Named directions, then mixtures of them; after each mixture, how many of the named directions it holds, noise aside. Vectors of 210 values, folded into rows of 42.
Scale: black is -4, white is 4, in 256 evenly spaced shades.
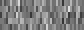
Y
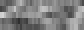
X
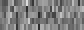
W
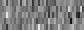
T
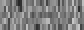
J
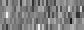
one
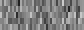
one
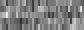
two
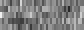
two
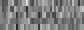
one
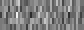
two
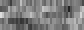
two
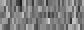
two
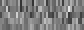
three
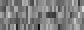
three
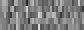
one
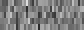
one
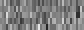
two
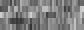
three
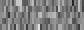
two
